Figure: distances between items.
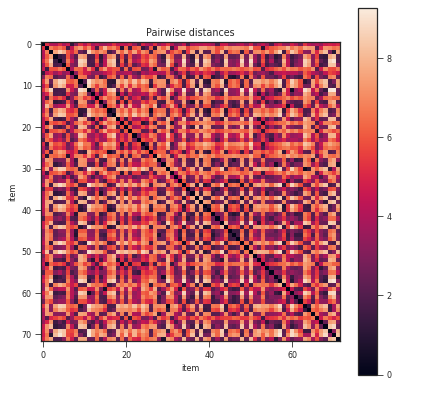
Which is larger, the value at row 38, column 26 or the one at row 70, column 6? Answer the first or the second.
the first
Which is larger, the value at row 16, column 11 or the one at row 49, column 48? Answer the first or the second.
the first
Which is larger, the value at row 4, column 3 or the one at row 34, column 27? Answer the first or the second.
the second
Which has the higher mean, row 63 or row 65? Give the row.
63
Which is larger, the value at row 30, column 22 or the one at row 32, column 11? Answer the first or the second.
the first
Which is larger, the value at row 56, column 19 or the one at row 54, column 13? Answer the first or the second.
the first
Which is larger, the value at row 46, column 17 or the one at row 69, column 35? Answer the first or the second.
the first
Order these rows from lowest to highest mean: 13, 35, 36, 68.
35, 36, 68, 13
